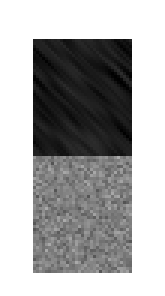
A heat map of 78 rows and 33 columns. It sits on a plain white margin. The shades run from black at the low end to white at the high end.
The table splits into 2 rows of 1 panel. Panel 1,1: very low, slanting down to the right, faint in contrast. Panel 2,1: middling, fine-grained.
